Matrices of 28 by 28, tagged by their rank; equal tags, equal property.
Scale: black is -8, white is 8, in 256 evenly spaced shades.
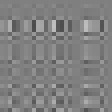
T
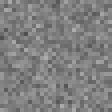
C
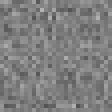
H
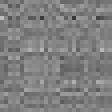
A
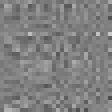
H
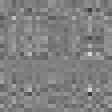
A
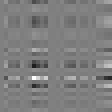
T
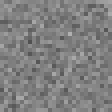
C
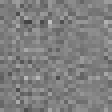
H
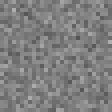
C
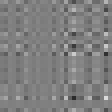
T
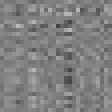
A
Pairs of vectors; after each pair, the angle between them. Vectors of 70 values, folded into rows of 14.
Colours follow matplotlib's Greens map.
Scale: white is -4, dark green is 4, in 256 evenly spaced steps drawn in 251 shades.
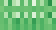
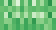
nearly parallel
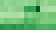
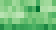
nearly parallel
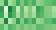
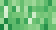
partly aligned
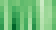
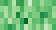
orthogonal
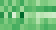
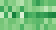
nearly opposite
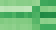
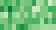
partly opposed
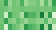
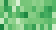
partly aligned
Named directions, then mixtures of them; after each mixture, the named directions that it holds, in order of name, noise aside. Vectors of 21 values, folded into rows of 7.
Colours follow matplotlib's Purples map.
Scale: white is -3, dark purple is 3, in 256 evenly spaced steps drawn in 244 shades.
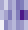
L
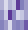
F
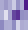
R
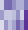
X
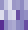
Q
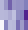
L, X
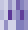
F, L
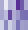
F, L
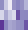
Q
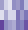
Q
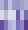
Q, X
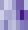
L, Q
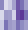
L, Q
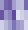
L, Q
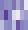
R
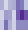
L, Q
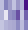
R, X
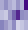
R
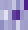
R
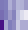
L, X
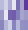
F, R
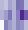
L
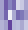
F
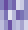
F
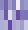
F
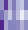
L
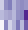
L, X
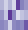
F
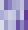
X
